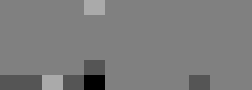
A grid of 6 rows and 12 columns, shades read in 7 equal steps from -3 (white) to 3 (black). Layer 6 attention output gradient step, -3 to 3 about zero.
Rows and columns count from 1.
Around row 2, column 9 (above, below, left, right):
0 0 0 0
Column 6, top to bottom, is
0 0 0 0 0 0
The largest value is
3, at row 6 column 5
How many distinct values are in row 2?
1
